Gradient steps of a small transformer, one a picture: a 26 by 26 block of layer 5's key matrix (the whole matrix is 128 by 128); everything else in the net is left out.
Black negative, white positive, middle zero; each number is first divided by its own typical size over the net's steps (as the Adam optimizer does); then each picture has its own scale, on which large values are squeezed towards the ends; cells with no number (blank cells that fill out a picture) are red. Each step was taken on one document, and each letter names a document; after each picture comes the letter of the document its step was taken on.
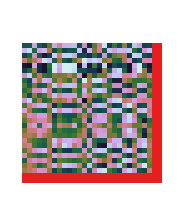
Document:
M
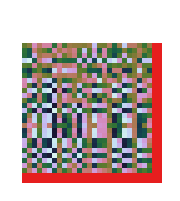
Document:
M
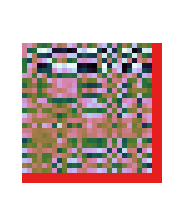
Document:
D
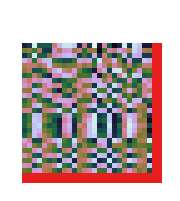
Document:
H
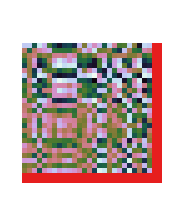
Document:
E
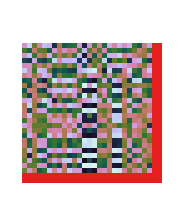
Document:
M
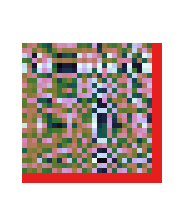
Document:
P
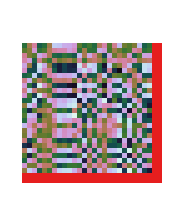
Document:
E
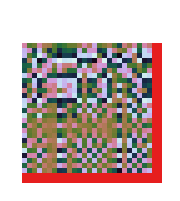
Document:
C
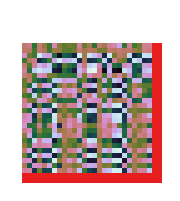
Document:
E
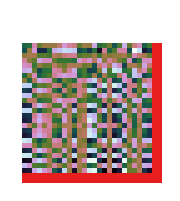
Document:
E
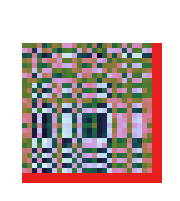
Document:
H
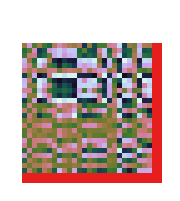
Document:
C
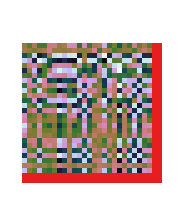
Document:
D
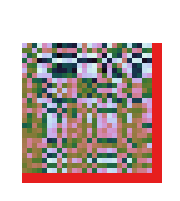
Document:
E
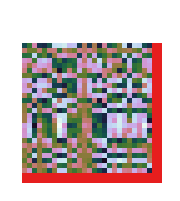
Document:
H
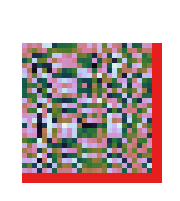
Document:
H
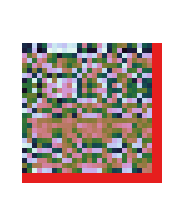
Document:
C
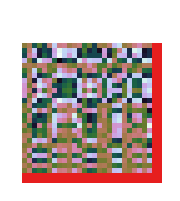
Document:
P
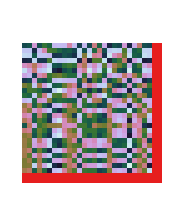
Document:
M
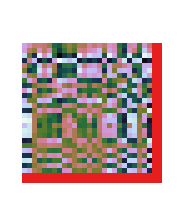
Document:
P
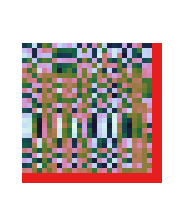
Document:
H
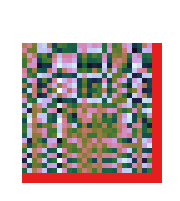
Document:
P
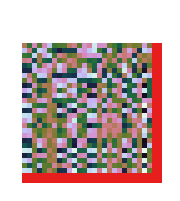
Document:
C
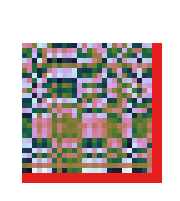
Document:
C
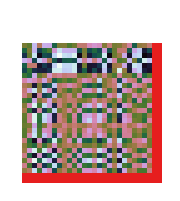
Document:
P
